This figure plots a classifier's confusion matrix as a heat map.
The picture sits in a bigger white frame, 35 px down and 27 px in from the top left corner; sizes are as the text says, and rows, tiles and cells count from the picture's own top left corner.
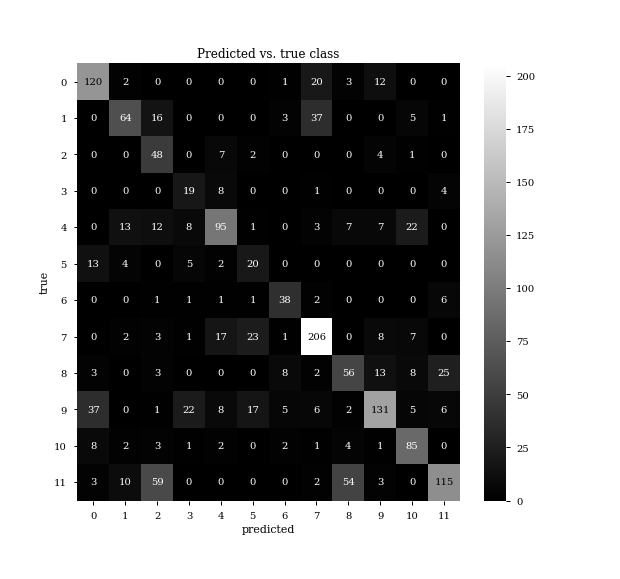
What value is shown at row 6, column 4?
1
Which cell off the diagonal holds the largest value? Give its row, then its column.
11, 2
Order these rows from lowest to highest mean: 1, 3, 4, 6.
3, 6, 1, 4
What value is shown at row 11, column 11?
115
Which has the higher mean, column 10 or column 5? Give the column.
10
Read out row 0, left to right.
120 2 0 0 0 0 1 20 3 12 0 0
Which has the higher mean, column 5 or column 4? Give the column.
4
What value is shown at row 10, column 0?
8
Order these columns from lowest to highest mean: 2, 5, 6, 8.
6, 5, 8, 2
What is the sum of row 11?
246
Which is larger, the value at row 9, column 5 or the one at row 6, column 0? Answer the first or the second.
the first
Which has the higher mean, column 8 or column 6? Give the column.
8
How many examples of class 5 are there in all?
44
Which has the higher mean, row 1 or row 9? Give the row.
9
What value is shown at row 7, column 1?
2
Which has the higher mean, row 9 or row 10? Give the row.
9
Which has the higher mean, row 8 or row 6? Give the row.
8
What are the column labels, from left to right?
0, 1, 2, 3, 4, 5, 6, 7, 8, 9, 10, 11
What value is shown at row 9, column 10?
5
